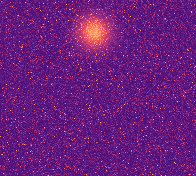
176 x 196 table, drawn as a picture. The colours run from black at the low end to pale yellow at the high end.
Odd rows or columns: none. Average level on the scale: 30%. Bumps: one, in the top middle. Stripes: none. Histogram: skewed, a long tail of high values.
